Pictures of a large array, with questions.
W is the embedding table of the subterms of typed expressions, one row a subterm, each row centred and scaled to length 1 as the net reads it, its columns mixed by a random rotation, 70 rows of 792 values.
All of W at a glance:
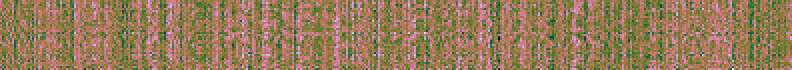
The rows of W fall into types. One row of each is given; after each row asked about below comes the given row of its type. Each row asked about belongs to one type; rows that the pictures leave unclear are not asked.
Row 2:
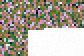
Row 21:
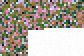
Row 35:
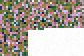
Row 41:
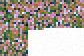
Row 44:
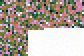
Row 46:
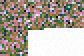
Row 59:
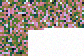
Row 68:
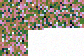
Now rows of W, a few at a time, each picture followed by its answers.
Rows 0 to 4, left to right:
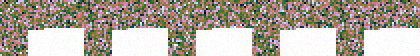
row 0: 21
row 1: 41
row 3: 21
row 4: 41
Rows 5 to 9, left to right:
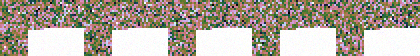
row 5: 41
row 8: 2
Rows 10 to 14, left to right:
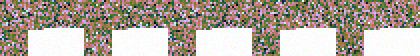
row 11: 68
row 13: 59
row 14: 59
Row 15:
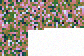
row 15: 35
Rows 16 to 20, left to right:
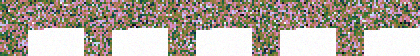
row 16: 41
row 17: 46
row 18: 41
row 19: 59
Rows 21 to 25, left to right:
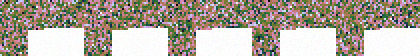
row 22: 44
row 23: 35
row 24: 35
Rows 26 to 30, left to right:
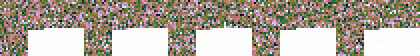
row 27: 41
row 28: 68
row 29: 2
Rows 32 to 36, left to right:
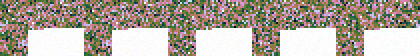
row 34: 21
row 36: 21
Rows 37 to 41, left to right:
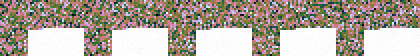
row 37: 68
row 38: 68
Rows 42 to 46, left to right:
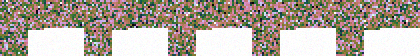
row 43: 46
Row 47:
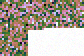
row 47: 59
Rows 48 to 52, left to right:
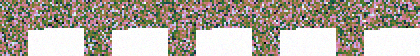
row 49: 2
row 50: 41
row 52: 46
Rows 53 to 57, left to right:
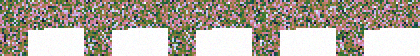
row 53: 35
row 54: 2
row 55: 2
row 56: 35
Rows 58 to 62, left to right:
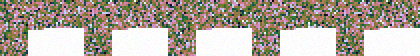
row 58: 41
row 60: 68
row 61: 68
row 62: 59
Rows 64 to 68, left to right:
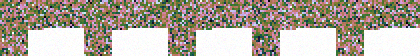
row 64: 68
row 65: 21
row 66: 35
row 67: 35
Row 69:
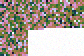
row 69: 68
